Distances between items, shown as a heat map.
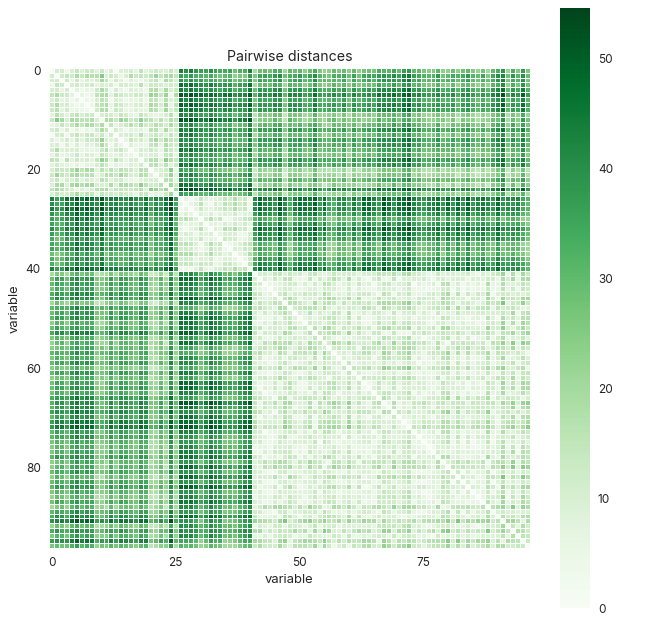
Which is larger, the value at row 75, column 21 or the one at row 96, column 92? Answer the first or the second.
the first
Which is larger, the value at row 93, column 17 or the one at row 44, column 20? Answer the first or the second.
the first
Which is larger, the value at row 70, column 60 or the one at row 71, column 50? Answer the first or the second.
the first
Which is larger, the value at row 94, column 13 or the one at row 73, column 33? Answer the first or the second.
the second
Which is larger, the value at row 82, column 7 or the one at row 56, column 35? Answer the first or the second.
the first
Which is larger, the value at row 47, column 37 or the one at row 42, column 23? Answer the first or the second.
the first
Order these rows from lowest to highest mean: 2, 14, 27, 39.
2, 14, 39, 27
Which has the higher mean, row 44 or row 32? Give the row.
32
